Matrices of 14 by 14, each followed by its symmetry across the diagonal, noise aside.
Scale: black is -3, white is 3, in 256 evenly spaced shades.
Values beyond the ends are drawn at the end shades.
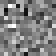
antisymmetric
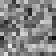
neither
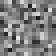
antisymmetric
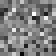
neither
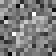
symmetric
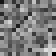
symmetric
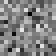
neither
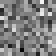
neither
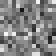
neither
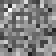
symmetric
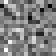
antisymmetric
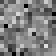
symmetric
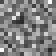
symmetric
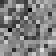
symmetric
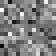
antisymmetric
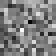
antisymmetric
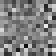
antisymmetric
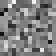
antisymmetric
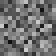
symmetric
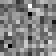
neither
